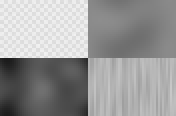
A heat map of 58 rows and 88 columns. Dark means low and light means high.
It is made of 2 by 2 panels. Panel 1,1: very high, checkered, faint in contrast. Panel 1,2: middling, smooth, faint in contrast. Panel 2,1: low, smooth. Panel 2,2: high, streaked downward, faint in contrast.
